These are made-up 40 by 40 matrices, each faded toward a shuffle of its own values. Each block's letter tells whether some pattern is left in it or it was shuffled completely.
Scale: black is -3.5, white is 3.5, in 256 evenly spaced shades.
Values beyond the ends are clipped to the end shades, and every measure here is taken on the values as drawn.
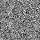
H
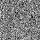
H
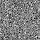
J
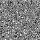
H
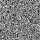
J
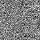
H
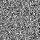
H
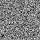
J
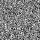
H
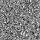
H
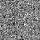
H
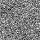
H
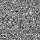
H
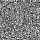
H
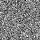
J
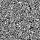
J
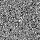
J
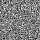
H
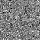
H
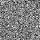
H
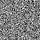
J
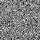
H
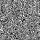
H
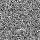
H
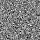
H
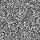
J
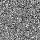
J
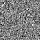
H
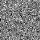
H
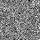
J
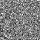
H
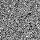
J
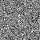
J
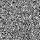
H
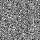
H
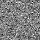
H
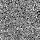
J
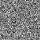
H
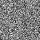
H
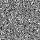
J
